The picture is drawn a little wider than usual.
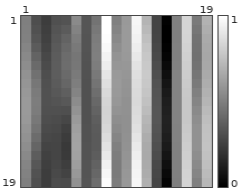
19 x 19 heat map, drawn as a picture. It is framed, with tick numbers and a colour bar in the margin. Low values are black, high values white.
The grain runs up and down. The values follow a bell shape. The ninth with the highest average is the top middle.
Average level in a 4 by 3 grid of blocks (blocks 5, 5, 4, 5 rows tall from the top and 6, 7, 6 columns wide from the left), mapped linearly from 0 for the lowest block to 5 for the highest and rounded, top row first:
0 5 1
1 5 2
1 4 2
0 4 2
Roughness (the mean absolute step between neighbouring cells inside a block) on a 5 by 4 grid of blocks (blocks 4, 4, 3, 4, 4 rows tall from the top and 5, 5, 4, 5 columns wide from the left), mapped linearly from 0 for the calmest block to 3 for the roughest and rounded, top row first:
0333 / 0223 / 0222 / 0222 / 0333
